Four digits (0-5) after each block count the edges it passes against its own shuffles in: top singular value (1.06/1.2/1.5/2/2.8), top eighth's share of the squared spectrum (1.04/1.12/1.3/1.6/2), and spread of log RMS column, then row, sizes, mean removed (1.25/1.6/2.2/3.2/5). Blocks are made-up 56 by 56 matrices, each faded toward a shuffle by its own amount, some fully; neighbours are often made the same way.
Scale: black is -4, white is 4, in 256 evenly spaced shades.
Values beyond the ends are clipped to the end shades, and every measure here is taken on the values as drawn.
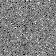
0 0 0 0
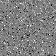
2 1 0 0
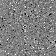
2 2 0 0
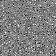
3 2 0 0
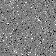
1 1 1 0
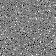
1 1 0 0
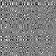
5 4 3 3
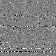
3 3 0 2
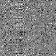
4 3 2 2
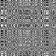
5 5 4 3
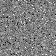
0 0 0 0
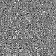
3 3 1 1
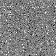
2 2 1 0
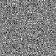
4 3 2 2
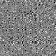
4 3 2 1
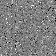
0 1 1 0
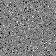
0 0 0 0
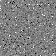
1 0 0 0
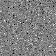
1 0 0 0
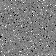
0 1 0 0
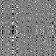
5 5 3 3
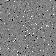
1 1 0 0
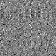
3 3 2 1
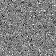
1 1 0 0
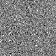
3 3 0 1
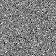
1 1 0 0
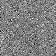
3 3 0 0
